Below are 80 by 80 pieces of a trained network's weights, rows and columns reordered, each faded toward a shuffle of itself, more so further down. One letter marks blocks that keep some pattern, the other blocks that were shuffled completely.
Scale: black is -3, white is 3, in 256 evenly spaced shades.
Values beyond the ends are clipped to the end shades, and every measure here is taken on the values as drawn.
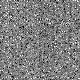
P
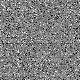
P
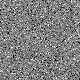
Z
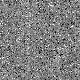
P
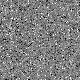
Z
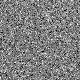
Z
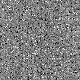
P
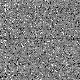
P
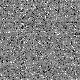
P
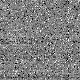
P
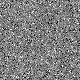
Z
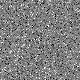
Z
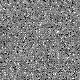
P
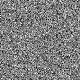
P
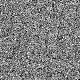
Z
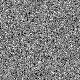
Z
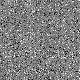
P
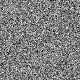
Z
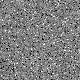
Z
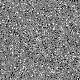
Z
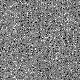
P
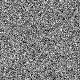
Z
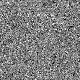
P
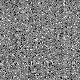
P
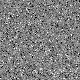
Z
